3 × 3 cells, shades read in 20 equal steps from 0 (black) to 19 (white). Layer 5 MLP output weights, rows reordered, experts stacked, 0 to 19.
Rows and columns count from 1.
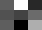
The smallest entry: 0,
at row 3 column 2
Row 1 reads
7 19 3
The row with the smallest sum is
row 2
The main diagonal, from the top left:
7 5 13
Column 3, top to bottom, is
3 8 13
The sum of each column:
20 24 24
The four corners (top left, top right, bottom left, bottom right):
7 3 7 13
